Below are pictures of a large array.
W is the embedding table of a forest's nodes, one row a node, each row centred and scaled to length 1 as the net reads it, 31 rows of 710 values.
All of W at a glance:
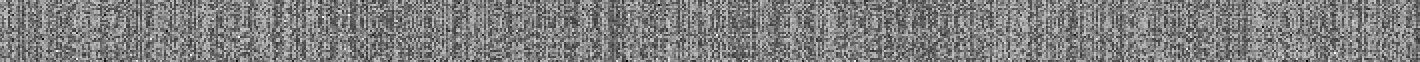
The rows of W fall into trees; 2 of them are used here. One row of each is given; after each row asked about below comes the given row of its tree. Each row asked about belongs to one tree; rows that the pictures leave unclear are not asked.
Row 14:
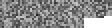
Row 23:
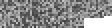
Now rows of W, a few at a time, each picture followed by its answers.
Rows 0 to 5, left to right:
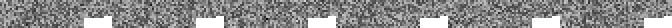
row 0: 23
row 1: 23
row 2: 14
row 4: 14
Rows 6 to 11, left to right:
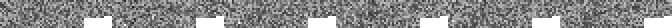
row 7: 14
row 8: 23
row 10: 23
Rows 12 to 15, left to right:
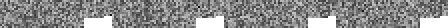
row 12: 23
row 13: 23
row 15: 14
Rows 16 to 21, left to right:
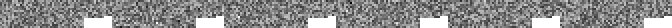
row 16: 23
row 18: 23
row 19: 14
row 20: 14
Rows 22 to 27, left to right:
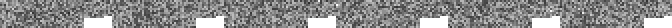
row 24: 23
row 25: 14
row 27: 23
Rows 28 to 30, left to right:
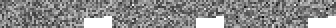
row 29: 14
